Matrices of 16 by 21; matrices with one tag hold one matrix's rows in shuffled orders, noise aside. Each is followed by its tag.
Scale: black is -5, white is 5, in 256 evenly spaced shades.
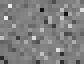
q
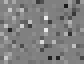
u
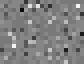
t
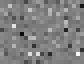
t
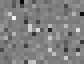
t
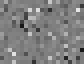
t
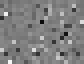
q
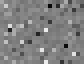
u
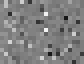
u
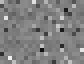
q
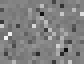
q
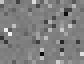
q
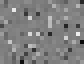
t
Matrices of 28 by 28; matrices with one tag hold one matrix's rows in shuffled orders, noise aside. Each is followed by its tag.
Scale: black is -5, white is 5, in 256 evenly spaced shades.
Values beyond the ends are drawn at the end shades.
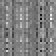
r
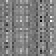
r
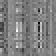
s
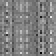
r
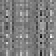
r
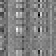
s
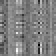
s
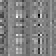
s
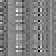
s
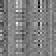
s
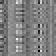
s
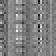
s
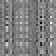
r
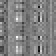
s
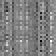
r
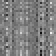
r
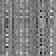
r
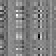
s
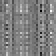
r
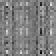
r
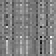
r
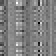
s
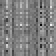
r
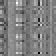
s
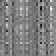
r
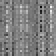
r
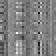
s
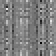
r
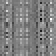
r
